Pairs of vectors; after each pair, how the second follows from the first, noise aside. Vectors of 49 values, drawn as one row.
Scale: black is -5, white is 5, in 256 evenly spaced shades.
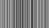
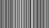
negated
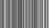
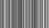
copied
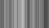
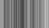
negated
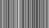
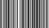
scaled up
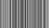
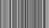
copied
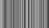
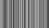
copied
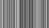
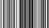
scaled up
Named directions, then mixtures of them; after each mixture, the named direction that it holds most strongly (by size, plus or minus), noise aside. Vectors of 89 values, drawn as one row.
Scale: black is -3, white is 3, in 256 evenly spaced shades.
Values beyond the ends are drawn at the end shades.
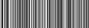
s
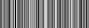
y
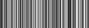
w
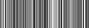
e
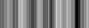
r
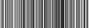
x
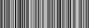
y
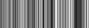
r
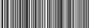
s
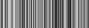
w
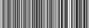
w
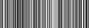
e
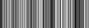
r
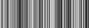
s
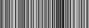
x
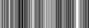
r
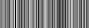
y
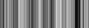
r
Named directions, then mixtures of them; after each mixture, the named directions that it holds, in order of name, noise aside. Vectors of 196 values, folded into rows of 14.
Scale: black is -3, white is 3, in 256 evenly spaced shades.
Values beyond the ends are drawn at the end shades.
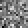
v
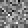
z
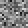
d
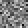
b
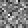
b, z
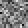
b, d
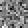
v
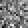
v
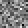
b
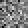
v, z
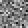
b, z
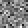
b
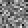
b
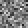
b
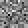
z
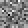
z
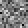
b, d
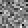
b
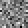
b, v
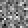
d, v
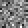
b, v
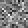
d, z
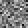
b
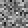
d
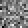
v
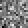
v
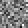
b
